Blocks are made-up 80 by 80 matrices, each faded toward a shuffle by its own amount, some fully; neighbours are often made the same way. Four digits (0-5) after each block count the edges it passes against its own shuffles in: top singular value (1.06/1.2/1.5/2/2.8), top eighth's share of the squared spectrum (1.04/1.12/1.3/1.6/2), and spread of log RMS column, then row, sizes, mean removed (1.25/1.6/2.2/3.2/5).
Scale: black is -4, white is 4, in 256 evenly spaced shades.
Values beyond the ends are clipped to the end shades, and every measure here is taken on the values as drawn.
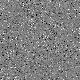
0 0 0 0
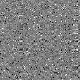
4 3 1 2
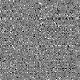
4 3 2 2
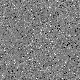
0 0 0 0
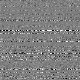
3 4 0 4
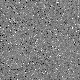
0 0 0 0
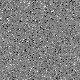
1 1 1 1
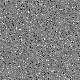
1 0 0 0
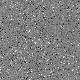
0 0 0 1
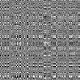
5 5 4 4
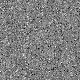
2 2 0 0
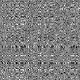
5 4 3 3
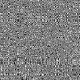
4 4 2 3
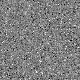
2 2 0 0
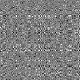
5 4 3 3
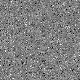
3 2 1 0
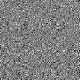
4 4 2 2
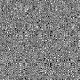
4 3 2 2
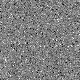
2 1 0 0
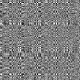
5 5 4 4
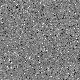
0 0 0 0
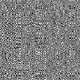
4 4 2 2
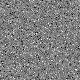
0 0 0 0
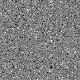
3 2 0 0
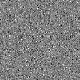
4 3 1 1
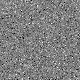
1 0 0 0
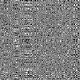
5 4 3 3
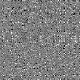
4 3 2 2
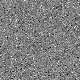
2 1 0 0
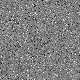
1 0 0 0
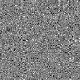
4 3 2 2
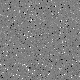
0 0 0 0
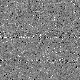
2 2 0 2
